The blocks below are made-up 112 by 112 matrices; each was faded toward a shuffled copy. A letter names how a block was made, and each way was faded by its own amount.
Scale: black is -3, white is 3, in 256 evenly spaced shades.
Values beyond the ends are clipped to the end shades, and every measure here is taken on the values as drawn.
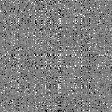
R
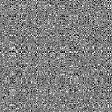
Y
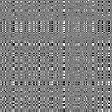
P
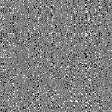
R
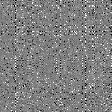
R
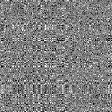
Y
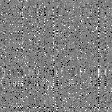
R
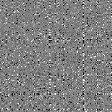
R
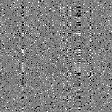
R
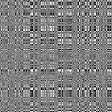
P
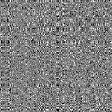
Y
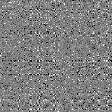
R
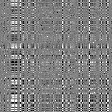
P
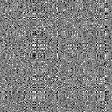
Y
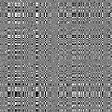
P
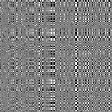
P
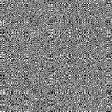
Y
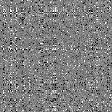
R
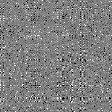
R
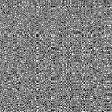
Y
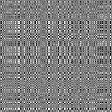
P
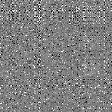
R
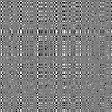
P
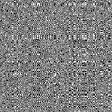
Y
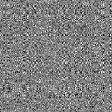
Y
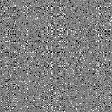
R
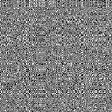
Y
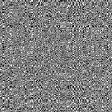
Y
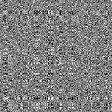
Y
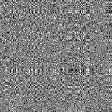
Y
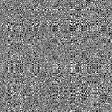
Y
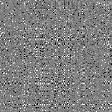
R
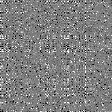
R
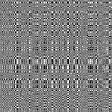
P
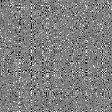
R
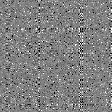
R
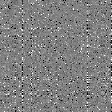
R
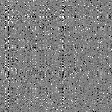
R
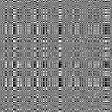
P
